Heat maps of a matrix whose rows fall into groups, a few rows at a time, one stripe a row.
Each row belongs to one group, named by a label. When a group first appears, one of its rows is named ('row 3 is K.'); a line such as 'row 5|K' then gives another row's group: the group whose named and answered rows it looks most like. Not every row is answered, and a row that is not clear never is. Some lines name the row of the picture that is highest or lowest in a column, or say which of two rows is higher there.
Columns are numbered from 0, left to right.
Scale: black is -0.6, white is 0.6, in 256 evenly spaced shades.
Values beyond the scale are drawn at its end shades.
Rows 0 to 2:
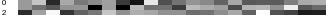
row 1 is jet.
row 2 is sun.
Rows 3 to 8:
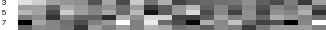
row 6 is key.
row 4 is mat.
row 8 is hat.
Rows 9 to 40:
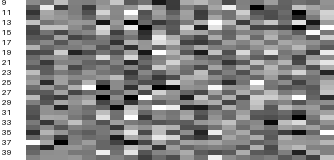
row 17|key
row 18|jet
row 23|jet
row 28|jet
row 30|key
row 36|key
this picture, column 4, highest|26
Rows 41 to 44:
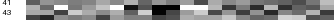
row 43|mat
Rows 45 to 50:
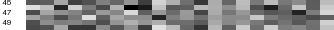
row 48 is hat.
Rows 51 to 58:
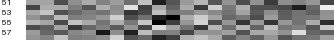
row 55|mat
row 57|jet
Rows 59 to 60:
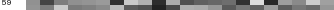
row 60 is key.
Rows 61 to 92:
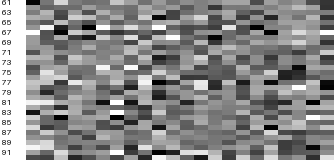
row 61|sun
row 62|jet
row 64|mat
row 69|jet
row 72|mat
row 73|mat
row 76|sun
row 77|mat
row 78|jet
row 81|sun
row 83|sun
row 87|sun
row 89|sun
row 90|sun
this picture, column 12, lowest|92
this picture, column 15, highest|92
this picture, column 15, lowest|77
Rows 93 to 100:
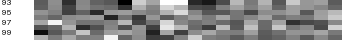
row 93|key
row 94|key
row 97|sun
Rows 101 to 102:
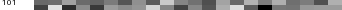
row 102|hat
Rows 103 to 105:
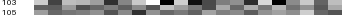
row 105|jet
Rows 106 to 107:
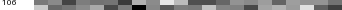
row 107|jet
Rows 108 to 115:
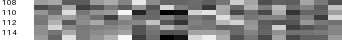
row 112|hat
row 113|sun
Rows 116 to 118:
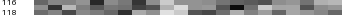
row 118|key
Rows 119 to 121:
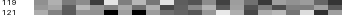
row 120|mat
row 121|jet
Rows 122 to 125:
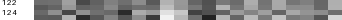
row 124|key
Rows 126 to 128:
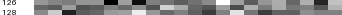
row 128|hat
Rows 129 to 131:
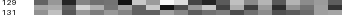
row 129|key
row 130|mat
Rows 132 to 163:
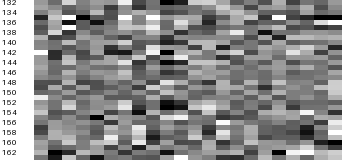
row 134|hat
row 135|sun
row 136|hat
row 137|sun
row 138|hat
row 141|jet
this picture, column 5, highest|159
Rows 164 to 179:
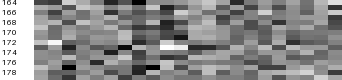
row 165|mat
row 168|mat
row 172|sun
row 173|key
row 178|jet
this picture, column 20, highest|179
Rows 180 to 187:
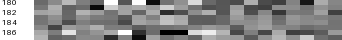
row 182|mat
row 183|key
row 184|key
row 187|jet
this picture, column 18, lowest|186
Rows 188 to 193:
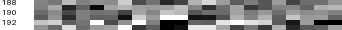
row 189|hat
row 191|key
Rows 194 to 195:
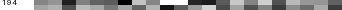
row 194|key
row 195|mat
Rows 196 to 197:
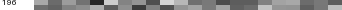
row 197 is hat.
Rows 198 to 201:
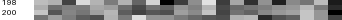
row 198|mat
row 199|jet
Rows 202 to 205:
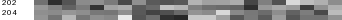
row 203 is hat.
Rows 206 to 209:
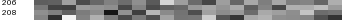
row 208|jet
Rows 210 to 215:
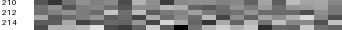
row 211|key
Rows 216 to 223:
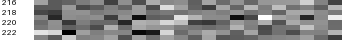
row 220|key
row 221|hat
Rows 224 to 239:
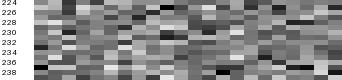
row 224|hat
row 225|mat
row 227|jet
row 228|sun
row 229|key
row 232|key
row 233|sun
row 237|sun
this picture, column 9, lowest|225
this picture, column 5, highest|237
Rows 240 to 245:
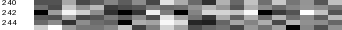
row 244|key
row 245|sun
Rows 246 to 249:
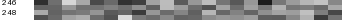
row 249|sun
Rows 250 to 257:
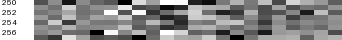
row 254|hat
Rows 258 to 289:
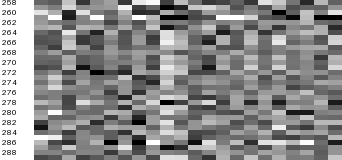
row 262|jet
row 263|mat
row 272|key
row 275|sun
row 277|key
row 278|mat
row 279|key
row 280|sun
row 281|jet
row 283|sun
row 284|key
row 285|sun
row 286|jet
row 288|jet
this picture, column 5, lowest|286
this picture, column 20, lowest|261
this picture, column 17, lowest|260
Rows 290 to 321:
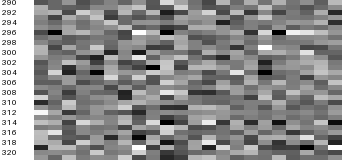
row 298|hat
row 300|jet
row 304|hat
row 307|jet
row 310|sun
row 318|mat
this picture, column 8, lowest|303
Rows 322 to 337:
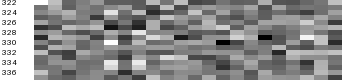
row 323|sun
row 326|jet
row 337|jet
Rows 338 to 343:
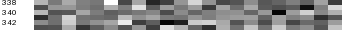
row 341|sun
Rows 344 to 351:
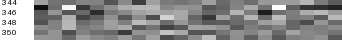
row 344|jet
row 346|hat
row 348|sun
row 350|key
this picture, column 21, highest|347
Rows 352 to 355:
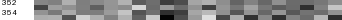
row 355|mat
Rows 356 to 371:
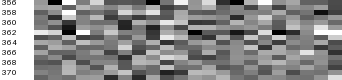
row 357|mat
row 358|sun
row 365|sun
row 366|jet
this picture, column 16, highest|356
